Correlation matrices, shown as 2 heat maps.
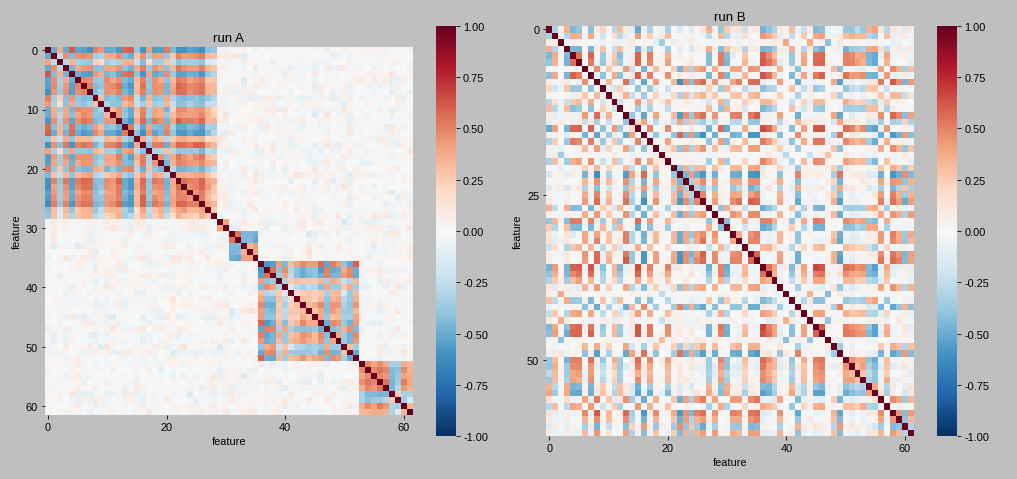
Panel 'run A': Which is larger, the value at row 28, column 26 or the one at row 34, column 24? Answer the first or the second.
the first
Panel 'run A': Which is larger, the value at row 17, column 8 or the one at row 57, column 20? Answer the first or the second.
the first
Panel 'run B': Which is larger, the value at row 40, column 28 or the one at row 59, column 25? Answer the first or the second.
the second
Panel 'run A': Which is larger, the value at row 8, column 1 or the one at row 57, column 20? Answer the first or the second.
the second
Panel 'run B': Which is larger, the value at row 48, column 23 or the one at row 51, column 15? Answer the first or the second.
the second
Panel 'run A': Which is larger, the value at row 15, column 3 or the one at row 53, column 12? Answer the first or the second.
the first
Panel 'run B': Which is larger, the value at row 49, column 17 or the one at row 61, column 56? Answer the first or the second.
the second
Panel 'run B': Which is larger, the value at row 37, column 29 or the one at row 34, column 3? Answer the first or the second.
the first
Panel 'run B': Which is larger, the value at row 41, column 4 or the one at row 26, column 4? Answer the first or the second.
the second
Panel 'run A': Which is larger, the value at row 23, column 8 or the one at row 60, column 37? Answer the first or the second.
the second
